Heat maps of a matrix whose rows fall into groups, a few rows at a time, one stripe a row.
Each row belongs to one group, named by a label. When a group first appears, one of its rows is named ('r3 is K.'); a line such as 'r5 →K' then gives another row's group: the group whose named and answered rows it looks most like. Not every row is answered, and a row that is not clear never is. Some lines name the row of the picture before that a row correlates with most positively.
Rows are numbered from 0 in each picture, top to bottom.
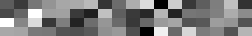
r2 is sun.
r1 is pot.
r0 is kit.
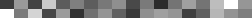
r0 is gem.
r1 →sun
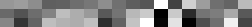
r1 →kit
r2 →kit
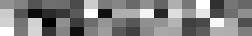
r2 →sun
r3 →sun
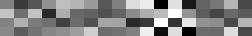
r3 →kit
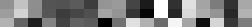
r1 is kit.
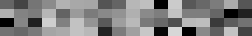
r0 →kit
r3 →kit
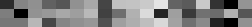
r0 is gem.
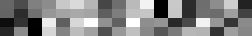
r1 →kit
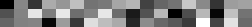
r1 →pot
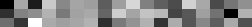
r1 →gem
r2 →kit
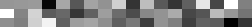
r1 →sun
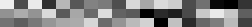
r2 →kit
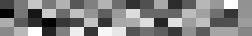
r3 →pot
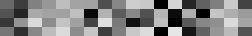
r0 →kit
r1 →pot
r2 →pot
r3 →kit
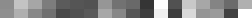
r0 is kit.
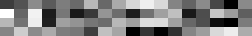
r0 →gem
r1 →sun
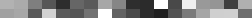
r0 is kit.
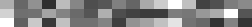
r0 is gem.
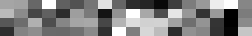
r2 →gem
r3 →gem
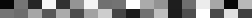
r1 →pot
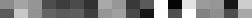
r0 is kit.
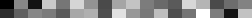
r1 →gem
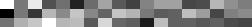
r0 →sun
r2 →pot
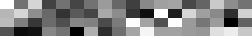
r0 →sun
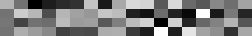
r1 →pot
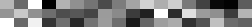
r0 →gem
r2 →sun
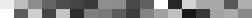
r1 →sun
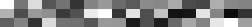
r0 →sun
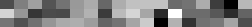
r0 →gem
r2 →kit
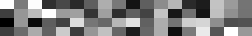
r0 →sun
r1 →pot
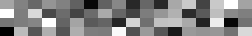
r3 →gem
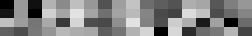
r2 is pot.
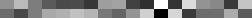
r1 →kit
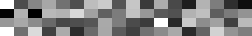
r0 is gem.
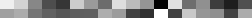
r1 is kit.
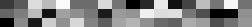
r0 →pot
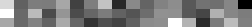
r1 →sun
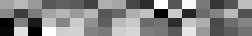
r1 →kit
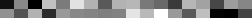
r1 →gem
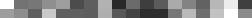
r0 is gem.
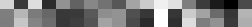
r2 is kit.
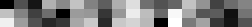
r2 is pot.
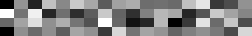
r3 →gem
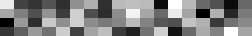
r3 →pot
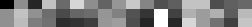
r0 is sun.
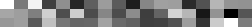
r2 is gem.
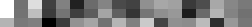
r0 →sun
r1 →sun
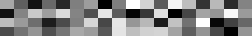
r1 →pot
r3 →gem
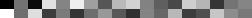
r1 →sun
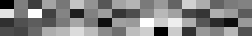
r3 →kit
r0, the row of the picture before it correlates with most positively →0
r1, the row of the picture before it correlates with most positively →1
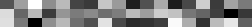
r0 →pot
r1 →gem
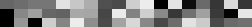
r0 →kit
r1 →gem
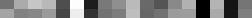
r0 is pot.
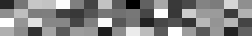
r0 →pot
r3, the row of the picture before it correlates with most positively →1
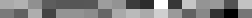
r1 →gem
